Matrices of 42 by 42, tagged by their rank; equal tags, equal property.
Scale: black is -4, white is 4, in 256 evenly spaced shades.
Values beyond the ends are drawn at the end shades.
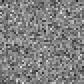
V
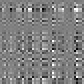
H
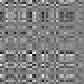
H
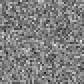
V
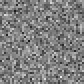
V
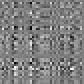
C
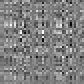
C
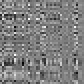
C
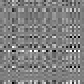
H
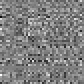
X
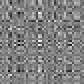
C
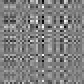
H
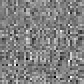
X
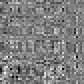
X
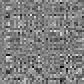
X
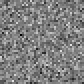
V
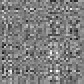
X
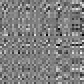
C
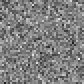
V
